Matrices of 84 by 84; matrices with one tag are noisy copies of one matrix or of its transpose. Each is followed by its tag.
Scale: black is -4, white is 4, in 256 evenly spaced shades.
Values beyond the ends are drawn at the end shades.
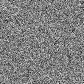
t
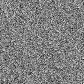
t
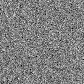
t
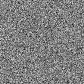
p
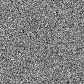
p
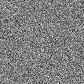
t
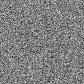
p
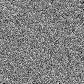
t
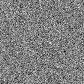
t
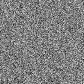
t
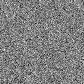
t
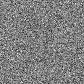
p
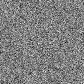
t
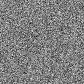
p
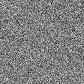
t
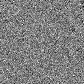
t
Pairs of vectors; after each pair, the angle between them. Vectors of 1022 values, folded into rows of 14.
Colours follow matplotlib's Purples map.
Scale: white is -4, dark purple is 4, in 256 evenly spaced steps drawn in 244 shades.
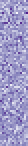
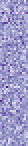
nearly parallel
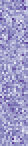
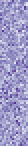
partly aligned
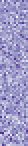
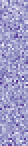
orthogonal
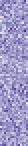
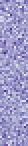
partly aligned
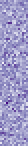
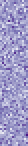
partly opposed
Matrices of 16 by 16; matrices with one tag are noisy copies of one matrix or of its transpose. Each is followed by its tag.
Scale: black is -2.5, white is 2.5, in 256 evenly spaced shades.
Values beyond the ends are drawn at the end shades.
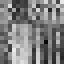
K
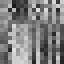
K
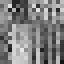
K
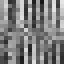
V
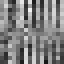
V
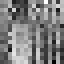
K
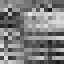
K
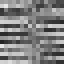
V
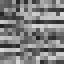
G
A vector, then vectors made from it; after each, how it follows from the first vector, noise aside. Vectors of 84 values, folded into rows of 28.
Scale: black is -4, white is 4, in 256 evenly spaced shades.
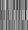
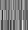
reversed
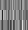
reversed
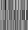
negated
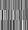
reversed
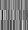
reversed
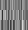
reversed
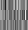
negated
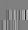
partly zeroed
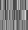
sign-scrambled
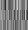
negated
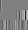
partly zeroed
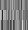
reversed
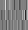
partly zeroed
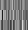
reversed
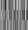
negated
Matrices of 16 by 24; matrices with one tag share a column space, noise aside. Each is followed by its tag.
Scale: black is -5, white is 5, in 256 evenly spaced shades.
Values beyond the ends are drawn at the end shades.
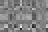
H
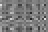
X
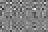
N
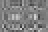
H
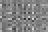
X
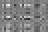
X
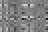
X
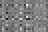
X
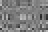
H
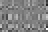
H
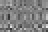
H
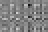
X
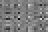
X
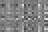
X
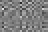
N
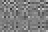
N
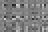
X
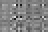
X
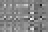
X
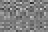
N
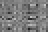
X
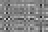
X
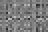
X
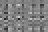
X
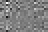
N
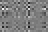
N
